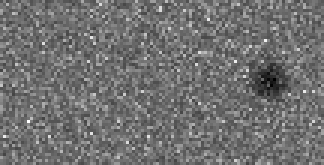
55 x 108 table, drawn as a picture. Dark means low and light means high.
Grain: fine. Stripes: none. Seam: none. Dips: one, in the middle right. Ninth with the lowest average: middle right.
